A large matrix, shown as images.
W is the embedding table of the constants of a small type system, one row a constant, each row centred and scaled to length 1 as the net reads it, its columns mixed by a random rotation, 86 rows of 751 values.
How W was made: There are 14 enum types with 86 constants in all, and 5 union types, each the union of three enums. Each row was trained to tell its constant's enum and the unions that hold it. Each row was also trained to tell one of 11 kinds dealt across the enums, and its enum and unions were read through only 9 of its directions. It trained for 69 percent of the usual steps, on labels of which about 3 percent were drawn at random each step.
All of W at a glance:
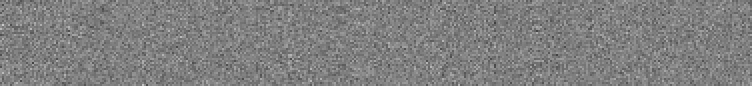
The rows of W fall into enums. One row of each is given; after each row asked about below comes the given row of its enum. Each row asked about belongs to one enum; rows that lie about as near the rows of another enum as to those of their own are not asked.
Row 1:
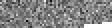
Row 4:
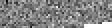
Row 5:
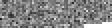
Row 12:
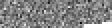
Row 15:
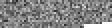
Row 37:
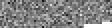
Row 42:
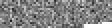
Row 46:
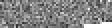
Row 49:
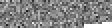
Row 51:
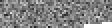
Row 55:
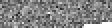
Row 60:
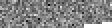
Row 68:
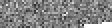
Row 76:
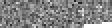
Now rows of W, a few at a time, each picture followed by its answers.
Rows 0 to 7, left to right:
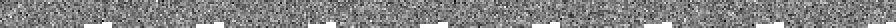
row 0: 4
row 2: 60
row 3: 15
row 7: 51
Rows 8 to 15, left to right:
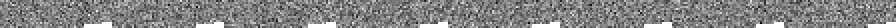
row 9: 51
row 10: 5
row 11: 12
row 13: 51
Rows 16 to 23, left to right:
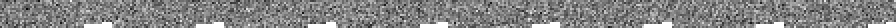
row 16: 46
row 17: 49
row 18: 12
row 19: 60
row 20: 5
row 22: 76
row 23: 51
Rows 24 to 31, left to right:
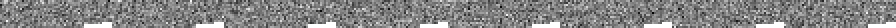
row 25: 49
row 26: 15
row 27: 12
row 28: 49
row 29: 15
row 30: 76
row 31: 46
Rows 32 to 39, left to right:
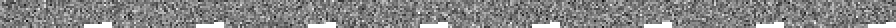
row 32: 1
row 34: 46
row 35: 46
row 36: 12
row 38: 60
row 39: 76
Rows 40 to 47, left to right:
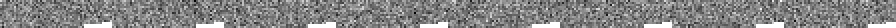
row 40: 15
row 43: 15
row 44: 76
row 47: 42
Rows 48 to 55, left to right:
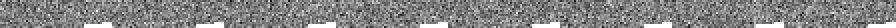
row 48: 1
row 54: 46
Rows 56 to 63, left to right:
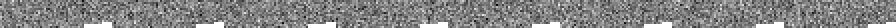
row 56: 60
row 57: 12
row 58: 15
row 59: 46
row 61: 49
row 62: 76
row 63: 5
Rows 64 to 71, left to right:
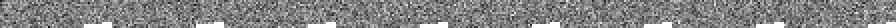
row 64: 51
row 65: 60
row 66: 37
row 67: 76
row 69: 49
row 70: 60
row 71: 37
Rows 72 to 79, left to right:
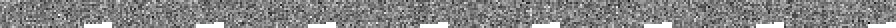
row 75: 49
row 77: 4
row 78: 4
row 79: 5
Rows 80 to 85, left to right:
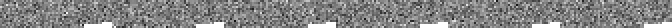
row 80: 68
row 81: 42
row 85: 51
